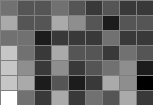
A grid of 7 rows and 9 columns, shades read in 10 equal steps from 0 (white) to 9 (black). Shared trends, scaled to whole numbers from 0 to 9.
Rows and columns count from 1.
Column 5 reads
6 4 7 6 7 8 7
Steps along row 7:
up up down up down up down up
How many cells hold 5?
10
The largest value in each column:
5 6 8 7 8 7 8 7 9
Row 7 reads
0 5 7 3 7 5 6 3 7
